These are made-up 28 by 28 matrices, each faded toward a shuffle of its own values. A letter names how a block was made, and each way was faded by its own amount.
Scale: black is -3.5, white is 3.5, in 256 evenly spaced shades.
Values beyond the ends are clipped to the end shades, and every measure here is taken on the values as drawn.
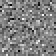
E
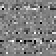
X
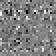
X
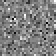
E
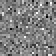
E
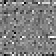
X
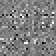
X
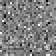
E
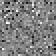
E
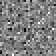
E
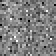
E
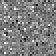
E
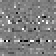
X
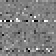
X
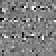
X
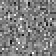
E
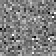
E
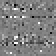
X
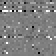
X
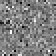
E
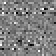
X
